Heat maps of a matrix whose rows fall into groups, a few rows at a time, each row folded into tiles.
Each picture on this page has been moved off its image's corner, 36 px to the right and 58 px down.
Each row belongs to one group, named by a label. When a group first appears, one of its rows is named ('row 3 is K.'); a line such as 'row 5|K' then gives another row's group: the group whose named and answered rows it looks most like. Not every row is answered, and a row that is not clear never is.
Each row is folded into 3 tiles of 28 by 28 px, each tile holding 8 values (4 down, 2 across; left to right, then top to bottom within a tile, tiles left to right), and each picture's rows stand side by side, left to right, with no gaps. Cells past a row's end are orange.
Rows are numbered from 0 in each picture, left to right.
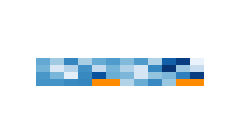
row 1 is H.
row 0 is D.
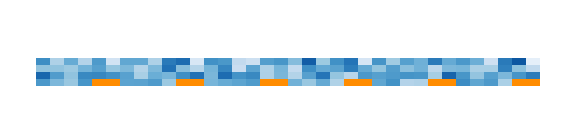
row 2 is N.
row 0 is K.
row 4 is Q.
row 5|H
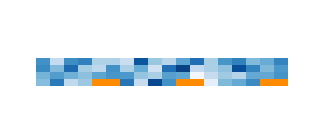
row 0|Q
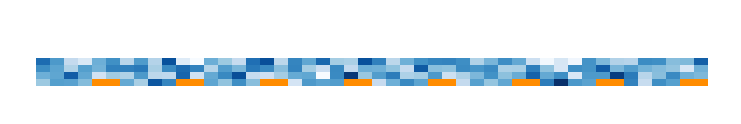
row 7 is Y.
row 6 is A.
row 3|D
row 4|D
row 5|Q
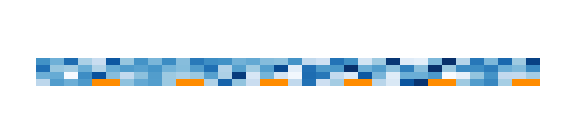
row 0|D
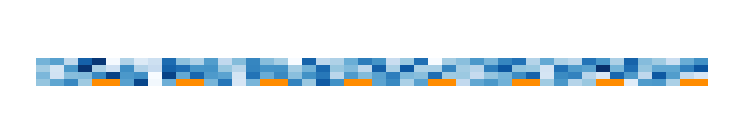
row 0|H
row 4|Q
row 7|N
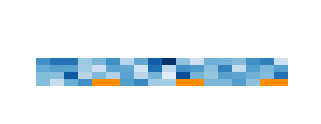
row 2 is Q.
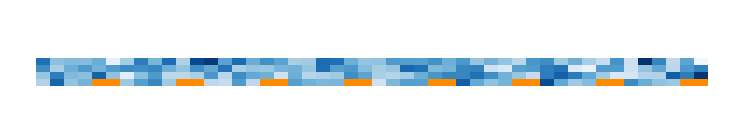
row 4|H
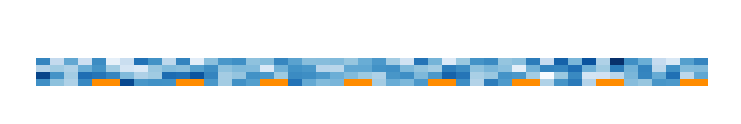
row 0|K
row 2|Y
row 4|Q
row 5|Y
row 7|N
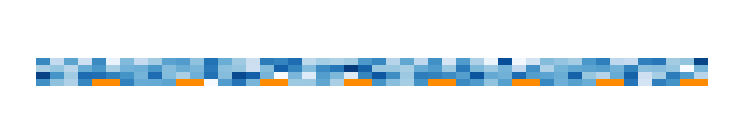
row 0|K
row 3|N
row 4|K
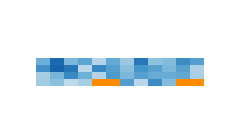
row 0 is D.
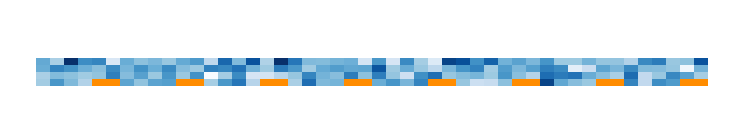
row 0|Q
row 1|N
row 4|D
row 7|Y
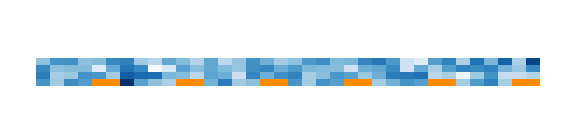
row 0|Y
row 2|A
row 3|Y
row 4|N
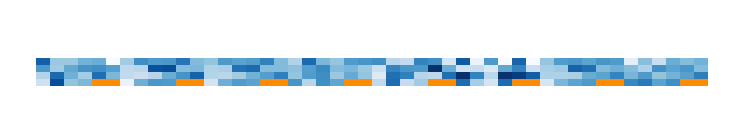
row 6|H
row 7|A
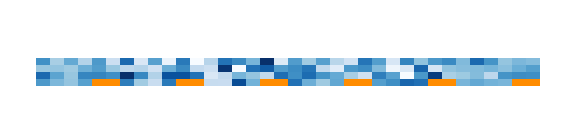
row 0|K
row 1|K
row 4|D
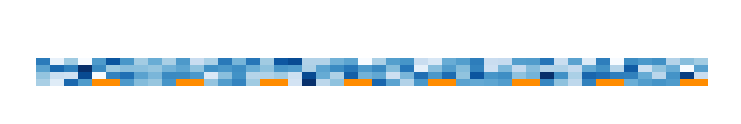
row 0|N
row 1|K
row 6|K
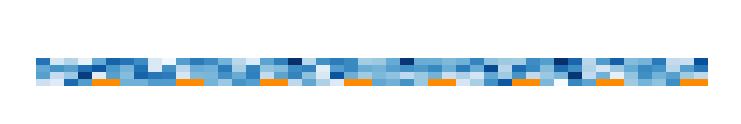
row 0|N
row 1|N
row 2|N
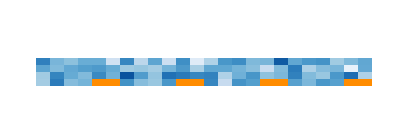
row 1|K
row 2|Y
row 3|Y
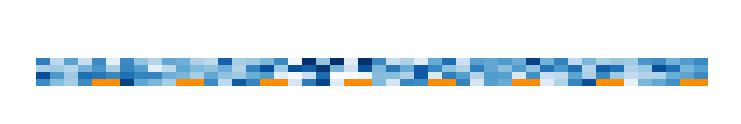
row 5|Y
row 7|H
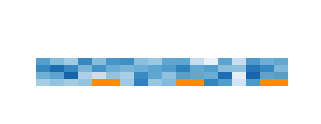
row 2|A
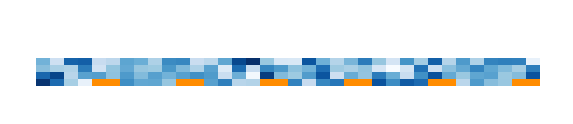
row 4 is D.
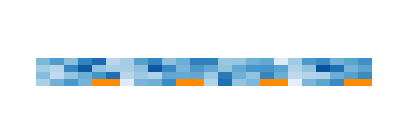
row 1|H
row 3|H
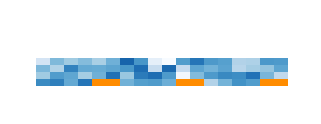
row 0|A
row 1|N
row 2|N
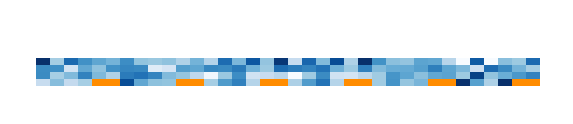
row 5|A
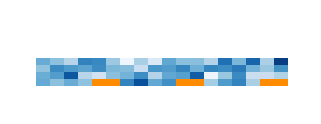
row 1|A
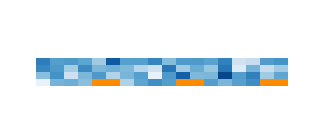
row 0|D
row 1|D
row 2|N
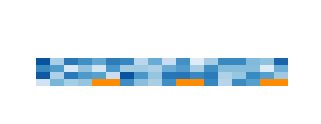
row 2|Y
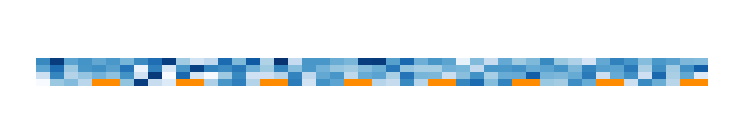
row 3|Y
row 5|A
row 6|N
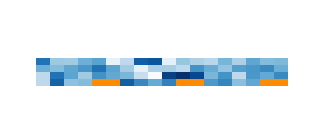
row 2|A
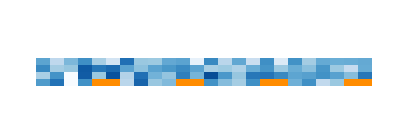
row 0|A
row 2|K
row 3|Q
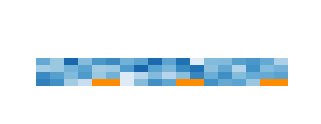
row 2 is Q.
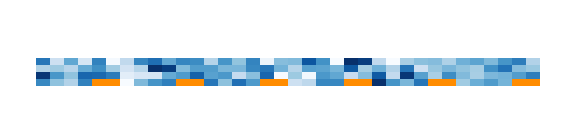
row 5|H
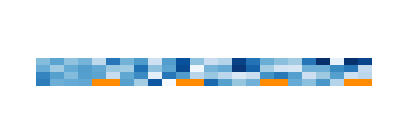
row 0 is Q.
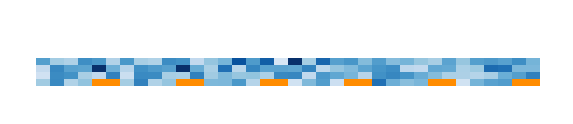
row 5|H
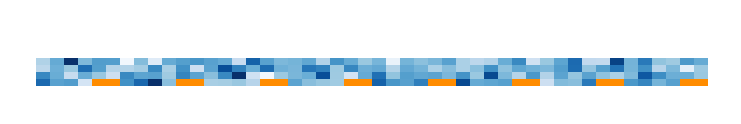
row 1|A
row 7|N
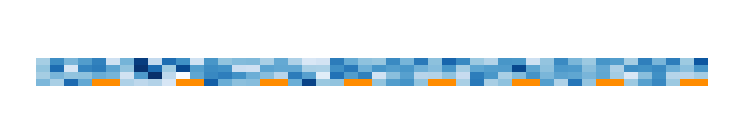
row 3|A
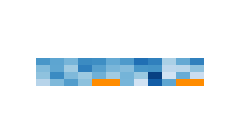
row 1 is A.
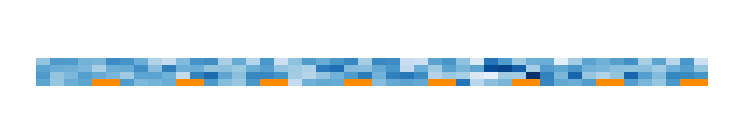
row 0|Y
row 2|K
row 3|H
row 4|N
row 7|K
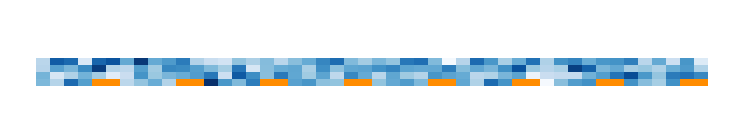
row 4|Q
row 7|K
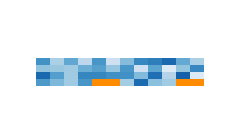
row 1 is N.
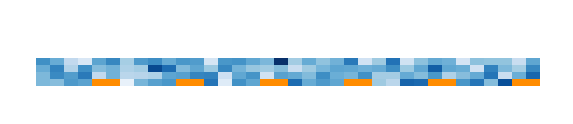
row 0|N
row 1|H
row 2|Y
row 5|A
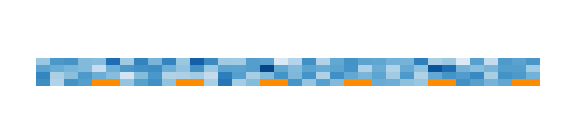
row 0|Y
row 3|A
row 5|A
